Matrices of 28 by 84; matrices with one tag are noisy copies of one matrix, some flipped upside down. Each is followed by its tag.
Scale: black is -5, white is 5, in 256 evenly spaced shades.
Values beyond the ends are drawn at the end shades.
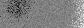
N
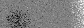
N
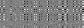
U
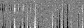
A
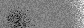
N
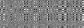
U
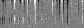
A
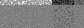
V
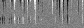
A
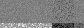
V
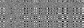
U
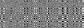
U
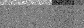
V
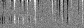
A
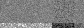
V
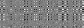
U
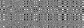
U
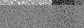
V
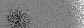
N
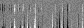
A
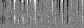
A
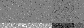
V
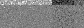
V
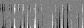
A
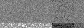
V
